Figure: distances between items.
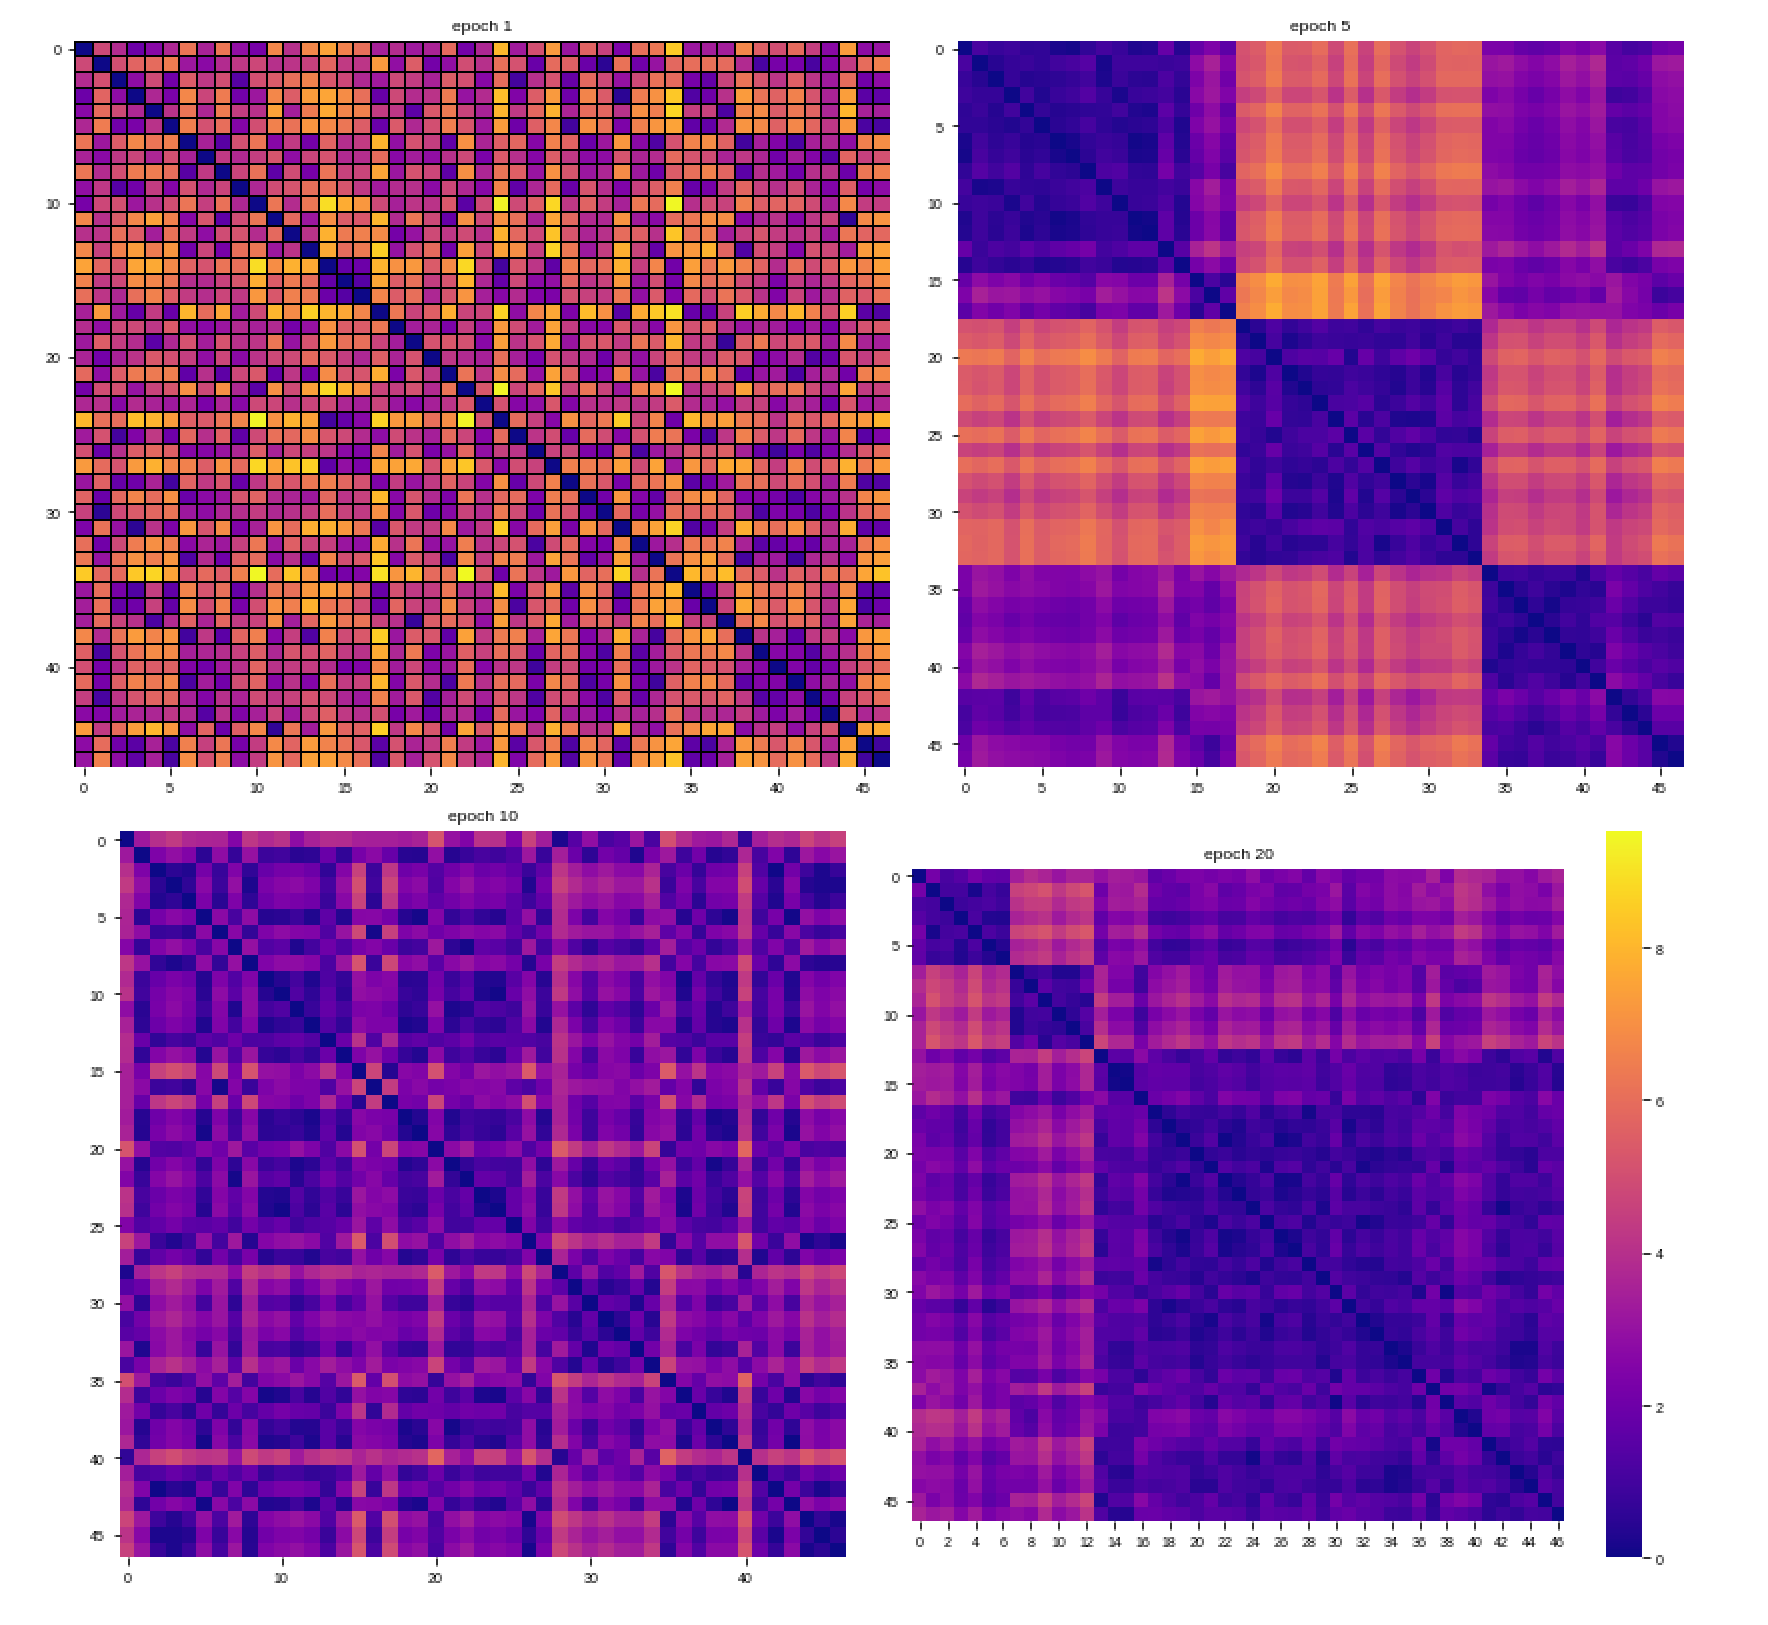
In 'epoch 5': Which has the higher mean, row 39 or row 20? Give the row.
20
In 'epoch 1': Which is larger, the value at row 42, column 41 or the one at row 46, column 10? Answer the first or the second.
the second
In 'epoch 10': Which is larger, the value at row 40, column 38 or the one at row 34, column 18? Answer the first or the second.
the first
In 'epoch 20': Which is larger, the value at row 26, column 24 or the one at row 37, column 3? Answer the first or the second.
the second
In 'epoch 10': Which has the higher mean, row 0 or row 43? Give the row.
0
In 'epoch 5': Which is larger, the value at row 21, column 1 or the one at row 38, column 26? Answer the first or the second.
the first
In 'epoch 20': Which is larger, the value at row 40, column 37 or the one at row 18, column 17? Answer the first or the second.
the first
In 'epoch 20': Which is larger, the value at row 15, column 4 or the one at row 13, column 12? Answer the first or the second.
the second
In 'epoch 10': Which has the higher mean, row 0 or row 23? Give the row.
0
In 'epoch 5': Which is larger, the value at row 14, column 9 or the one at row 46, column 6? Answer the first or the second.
the second
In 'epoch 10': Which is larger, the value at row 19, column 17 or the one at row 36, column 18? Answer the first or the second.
the first
